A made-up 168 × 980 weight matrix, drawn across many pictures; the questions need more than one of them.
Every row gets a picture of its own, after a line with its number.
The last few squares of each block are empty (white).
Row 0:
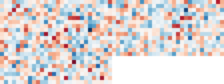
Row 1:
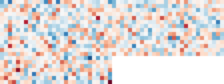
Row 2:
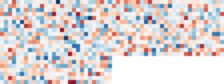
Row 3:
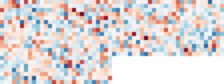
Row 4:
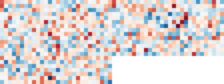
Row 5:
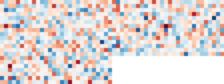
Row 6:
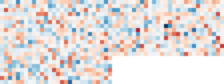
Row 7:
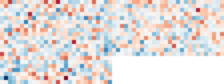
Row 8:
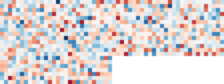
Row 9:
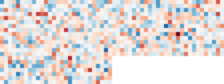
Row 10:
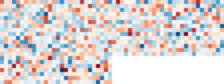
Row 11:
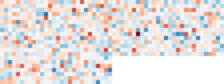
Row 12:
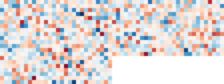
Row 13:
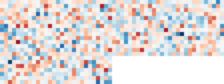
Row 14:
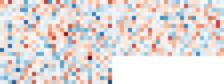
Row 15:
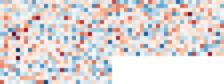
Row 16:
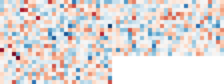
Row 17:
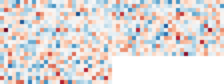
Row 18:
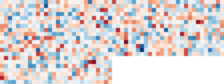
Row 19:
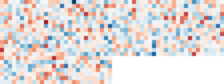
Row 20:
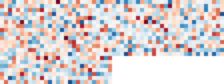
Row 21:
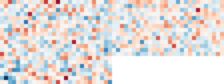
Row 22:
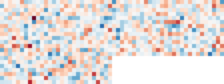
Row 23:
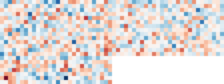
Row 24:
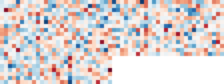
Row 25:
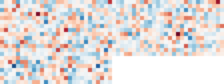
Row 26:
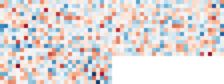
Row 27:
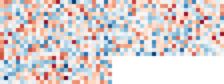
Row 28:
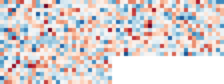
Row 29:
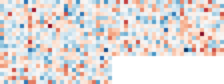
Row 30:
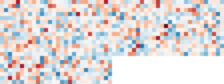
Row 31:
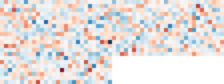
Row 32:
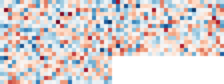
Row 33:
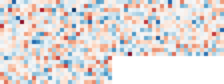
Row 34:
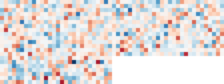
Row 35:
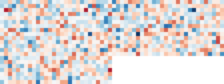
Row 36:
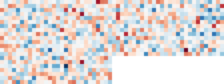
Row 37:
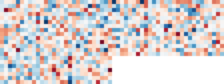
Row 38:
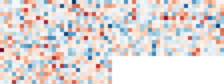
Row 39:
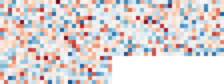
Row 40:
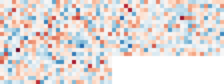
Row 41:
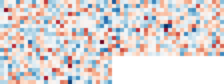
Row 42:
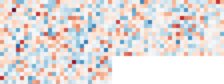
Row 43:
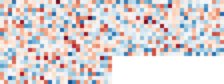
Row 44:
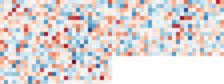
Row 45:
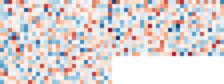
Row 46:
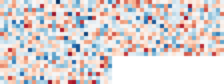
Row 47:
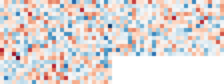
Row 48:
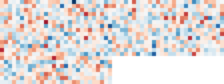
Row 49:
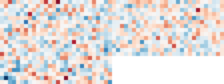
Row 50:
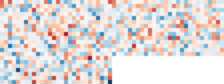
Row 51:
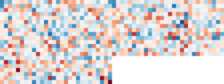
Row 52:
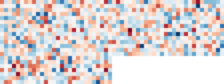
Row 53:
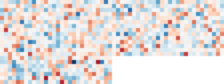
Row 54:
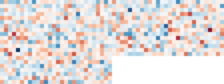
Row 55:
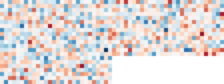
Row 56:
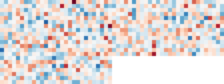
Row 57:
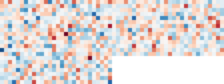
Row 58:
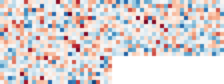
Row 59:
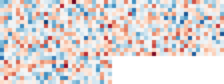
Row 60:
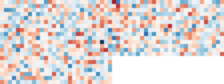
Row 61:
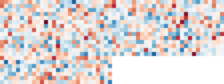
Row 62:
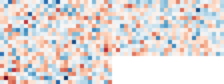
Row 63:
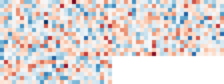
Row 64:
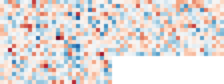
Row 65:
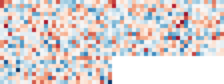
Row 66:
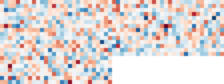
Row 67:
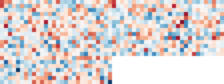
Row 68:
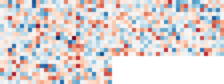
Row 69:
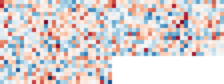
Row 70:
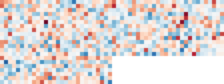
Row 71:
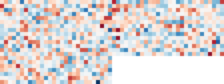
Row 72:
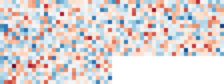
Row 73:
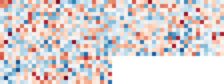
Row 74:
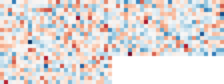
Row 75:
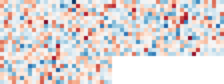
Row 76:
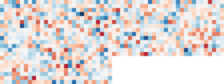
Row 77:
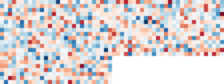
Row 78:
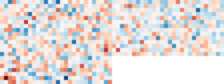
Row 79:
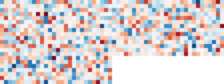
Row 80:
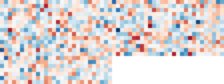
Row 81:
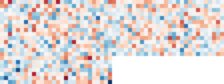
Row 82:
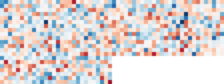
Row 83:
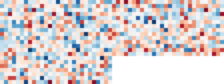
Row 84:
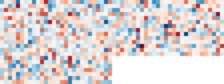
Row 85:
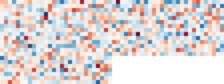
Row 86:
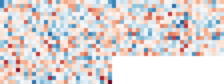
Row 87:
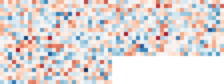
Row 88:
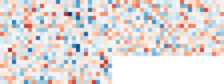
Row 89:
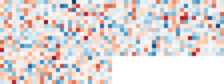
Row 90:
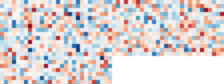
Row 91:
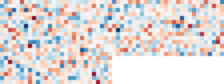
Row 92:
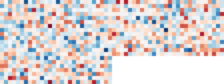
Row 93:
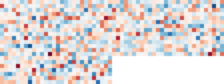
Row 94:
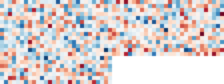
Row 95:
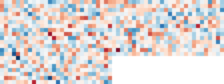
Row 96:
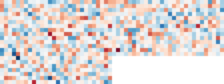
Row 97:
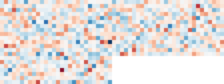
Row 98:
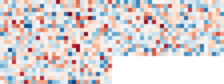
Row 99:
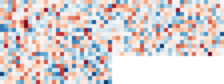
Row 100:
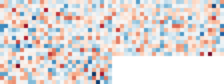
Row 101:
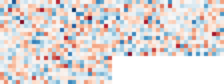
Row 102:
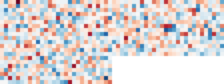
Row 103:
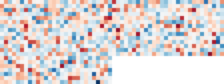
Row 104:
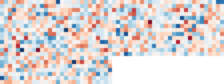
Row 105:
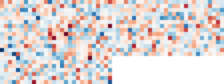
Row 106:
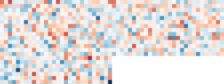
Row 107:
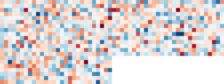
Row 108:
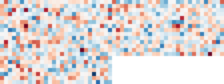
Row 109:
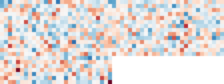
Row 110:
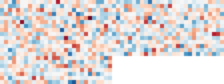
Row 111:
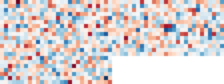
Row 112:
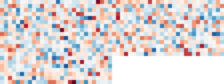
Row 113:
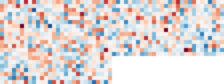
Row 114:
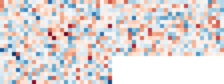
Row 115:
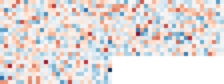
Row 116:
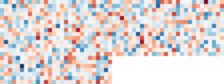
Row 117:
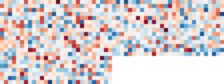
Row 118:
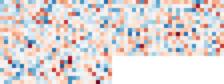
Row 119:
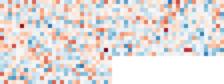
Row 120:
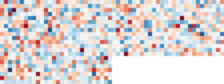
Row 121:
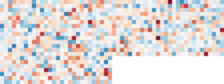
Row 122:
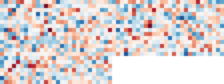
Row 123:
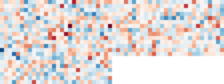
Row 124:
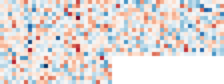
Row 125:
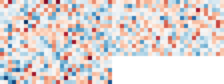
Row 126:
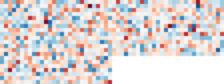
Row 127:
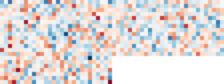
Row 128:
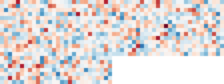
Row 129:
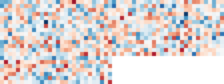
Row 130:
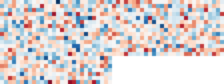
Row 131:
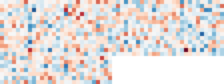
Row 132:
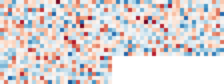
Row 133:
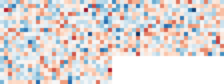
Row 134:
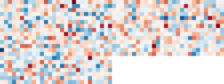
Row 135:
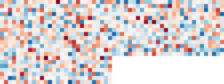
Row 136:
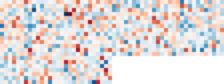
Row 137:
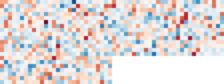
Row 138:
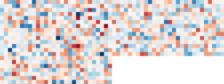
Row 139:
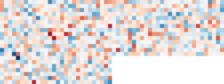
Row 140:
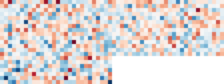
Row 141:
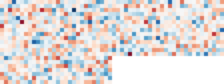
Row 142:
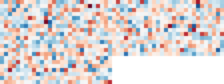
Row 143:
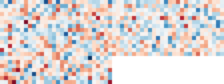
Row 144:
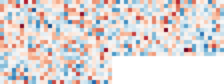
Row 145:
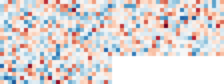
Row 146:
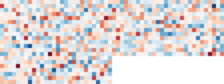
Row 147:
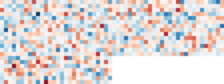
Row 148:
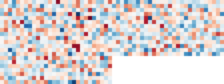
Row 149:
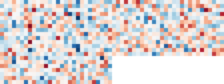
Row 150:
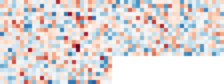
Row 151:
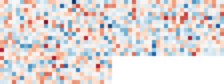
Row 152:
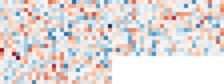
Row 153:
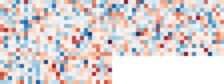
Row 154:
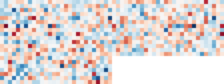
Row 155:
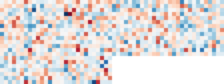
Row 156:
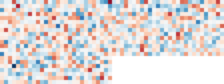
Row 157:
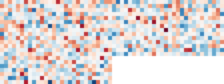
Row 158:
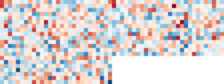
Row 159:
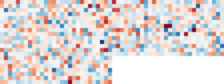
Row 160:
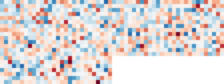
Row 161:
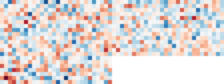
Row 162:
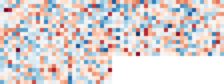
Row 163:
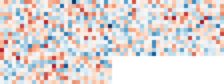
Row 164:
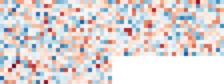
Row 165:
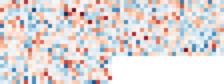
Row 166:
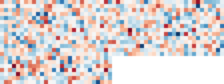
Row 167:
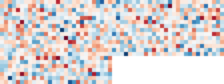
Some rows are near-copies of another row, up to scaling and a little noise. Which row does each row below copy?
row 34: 53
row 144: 113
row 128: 30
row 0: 44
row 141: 33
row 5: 66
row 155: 136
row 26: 100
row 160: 118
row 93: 146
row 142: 126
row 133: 35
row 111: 102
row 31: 97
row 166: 52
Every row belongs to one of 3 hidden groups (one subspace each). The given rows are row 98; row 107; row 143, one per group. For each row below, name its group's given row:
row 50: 143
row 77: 98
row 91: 107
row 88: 98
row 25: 107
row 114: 143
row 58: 98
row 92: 98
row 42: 107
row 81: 143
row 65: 143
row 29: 98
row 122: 107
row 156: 107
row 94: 98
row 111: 107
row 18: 107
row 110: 98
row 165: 98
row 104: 107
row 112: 98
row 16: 143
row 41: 107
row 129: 143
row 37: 107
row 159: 107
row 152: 143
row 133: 107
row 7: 143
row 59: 143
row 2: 98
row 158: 143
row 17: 107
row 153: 107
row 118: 107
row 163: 143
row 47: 143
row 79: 107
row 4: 143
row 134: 143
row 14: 143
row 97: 107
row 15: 107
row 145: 143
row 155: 98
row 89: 143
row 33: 98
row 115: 107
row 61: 143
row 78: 143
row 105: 143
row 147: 107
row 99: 107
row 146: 107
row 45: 107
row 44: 107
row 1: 143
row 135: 98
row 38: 143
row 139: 143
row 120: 107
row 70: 143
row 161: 143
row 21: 143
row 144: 98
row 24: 107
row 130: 98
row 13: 107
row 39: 98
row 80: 107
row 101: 98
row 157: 98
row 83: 98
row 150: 98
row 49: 143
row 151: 143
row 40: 107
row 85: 107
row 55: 98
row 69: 143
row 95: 143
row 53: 107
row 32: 107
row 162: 107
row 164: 107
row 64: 98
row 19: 143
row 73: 143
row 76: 98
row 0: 107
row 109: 143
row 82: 143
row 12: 98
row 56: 143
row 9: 107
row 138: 98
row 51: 143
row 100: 107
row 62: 143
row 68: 98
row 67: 143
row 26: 107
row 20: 98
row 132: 98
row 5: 107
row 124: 98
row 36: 98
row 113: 98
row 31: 107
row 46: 98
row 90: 98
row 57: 143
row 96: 143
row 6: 107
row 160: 107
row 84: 107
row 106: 143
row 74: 98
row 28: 107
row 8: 98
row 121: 98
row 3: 98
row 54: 107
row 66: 107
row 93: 107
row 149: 98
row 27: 143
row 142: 107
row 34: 107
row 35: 107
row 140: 143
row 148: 98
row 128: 107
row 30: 107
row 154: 107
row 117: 98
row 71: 107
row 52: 107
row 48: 143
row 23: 143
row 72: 107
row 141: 98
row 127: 143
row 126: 107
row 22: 107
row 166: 107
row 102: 107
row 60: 107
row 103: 107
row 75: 143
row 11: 107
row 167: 98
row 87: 107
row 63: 143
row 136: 98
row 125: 143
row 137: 143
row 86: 143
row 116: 107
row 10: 107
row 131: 98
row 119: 98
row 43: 98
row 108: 107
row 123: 143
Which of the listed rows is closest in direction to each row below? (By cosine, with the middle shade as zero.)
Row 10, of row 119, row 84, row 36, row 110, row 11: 11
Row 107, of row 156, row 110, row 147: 147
